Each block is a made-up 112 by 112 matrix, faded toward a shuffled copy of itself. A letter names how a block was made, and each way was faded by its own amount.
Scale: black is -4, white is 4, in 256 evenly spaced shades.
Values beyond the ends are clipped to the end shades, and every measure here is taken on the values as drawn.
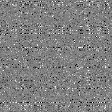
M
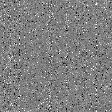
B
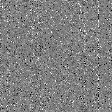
B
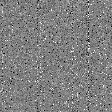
B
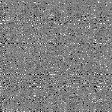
M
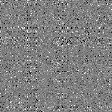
M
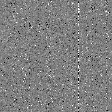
B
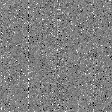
B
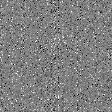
B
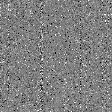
B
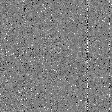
B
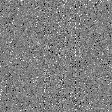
B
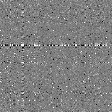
M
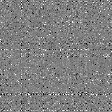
M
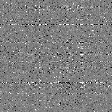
M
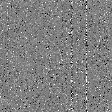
B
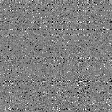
M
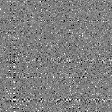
M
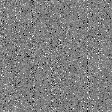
B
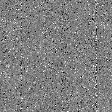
B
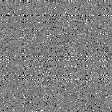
M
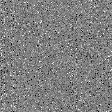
B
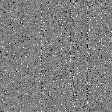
B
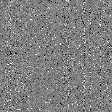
B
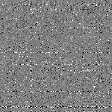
M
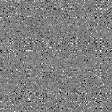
M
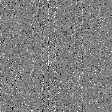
B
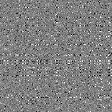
M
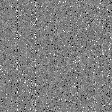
B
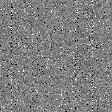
B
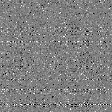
M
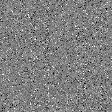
B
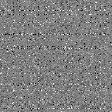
M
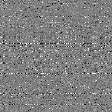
M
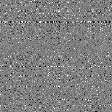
M
